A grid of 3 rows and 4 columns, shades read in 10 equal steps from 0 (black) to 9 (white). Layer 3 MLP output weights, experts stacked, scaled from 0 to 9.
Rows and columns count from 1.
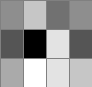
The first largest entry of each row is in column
2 3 2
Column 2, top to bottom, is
7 0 9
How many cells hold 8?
2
